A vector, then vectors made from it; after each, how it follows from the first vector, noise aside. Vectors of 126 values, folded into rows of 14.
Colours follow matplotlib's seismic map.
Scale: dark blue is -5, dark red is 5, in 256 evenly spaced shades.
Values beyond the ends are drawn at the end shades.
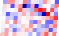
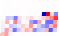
partly zeroed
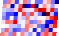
scaled up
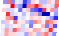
sign-scrambled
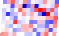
copied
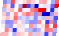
sign-scrambled
